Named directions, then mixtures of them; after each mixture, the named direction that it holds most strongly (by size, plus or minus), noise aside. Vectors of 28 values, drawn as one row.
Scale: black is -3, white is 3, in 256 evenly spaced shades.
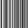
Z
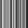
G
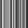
G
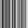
G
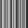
G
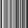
G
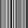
G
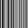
Z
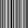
Z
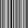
Z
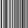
Z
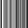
G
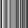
Z
